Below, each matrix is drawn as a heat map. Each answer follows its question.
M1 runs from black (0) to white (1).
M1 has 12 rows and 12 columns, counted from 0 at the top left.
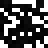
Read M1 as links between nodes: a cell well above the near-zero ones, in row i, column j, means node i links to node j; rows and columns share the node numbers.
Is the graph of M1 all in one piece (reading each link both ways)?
yes
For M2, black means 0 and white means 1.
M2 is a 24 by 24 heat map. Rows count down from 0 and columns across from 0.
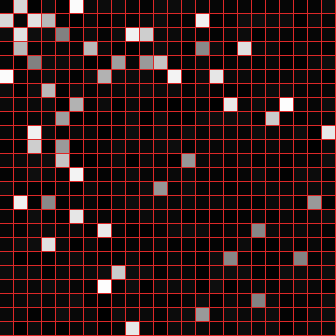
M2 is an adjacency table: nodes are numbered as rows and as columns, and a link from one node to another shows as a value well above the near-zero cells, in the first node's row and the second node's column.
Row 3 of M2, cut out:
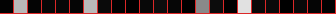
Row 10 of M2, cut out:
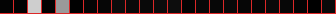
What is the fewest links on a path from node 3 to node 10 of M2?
3
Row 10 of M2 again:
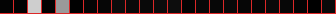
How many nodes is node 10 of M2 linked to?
2
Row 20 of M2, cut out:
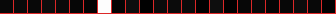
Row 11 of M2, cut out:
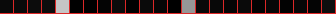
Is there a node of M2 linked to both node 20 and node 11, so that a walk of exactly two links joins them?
no
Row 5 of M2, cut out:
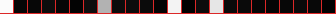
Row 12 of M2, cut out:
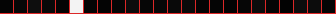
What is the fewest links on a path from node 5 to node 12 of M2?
1
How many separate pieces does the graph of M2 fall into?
1
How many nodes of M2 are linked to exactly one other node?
10
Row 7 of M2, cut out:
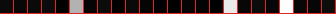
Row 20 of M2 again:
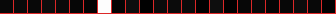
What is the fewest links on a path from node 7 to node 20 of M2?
1
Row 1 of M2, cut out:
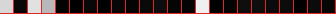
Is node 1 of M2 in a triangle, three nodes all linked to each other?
yes
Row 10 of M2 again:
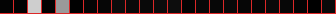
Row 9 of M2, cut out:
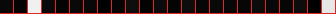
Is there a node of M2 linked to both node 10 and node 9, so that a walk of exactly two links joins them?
yes
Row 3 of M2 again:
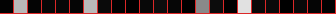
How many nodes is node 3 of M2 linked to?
4
